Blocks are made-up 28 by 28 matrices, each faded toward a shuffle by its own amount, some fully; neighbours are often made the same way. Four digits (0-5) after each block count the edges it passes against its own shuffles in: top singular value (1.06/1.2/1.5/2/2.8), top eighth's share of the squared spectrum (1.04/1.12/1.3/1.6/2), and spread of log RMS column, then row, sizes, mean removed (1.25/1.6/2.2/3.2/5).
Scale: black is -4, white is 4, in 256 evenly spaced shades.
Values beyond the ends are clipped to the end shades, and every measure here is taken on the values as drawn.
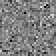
0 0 0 0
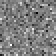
0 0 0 0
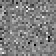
1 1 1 0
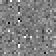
2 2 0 0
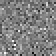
0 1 0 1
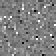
0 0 0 0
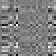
4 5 3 3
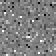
0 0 0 0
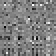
3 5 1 2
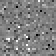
3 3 1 0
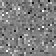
1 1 0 0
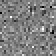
3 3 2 1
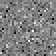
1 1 0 0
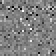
2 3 0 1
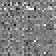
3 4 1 2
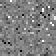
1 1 0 0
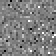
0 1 0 0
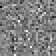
2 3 0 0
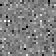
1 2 0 0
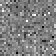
2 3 0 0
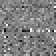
3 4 1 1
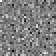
1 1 0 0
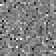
1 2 0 0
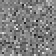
0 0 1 0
